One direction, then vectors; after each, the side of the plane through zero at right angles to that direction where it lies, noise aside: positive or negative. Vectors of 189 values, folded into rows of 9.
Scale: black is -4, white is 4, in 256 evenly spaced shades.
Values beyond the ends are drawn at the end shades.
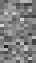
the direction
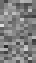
positive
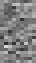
negative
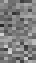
negative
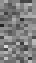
negative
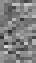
negative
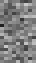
negative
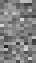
positive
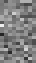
positive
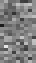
negative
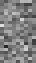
positive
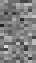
negative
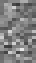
positive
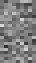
positive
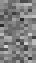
negative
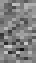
negative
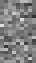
positive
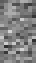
positive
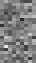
negative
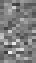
positive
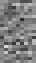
negative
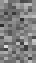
negative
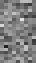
positive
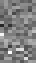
negative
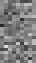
negative
